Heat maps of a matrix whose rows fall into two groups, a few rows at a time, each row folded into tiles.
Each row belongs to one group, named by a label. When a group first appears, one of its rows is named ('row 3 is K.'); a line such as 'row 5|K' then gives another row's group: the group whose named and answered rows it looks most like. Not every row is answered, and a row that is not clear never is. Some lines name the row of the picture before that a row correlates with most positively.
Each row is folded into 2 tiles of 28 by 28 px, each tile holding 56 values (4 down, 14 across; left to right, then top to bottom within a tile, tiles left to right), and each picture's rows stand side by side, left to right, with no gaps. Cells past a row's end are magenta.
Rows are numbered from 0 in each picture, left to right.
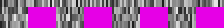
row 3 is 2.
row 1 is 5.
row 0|2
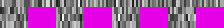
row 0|2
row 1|5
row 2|5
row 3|2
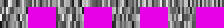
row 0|2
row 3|5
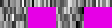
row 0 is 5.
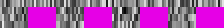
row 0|5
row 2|2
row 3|2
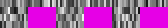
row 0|2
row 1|2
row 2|2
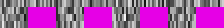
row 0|5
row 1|2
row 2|5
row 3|2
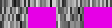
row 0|2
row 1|5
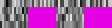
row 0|5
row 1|2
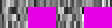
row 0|2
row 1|2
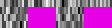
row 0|2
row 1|5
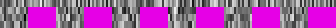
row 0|5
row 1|5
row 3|2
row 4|2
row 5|5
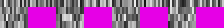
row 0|5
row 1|2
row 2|5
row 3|2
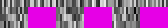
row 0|2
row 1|2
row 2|5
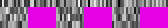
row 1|5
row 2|5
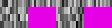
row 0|2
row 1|5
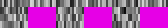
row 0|2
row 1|2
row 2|2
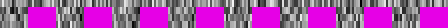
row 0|2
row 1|5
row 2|5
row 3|5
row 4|2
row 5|2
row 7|2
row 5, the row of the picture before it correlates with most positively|0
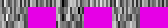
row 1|5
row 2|5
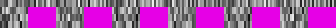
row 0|2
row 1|5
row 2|5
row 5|5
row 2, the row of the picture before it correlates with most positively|1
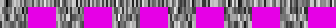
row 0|5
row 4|2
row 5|2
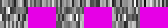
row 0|2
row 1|2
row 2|5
